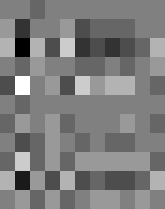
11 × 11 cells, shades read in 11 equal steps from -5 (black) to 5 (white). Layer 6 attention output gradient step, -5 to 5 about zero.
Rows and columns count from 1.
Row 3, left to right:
2 -5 2 -2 3 -3 -2 -3 -2 -1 2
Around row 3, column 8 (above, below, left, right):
-1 0 -2 -2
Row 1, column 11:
0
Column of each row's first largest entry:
1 1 5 3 2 1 2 4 2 1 2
